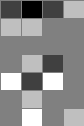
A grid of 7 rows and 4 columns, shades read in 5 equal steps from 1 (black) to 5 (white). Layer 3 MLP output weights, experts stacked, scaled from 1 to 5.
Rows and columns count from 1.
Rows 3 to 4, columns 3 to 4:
3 3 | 2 3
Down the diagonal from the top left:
2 4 3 3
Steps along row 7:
up down up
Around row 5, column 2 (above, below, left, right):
4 4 5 5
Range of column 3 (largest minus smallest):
3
